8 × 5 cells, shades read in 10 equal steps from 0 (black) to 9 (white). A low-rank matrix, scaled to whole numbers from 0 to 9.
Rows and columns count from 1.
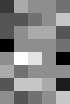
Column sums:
27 42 44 42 31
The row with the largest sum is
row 5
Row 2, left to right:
3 3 4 5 7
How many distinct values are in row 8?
4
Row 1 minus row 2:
-1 3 1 0 -3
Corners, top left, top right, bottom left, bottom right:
2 4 5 7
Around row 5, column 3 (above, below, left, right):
5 5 9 5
